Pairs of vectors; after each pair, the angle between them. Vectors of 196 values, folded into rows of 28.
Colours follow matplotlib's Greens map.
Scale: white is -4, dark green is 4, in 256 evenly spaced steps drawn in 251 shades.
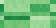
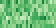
partly opposed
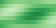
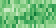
partly aligned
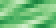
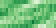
nearly opposite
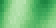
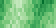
nearly parallel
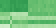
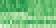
nearly parallel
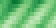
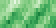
nearly opposite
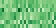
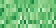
nearly parallel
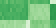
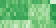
nearly parallel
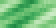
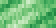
nearly opposite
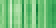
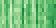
nearly parallel
